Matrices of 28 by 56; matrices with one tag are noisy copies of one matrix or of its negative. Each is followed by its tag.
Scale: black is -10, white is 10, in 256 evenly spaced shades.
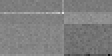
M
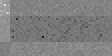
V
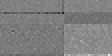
M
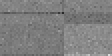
M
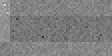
V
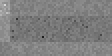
V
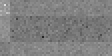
V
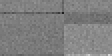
M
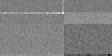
M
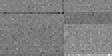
M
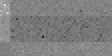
V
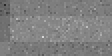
V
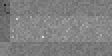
V
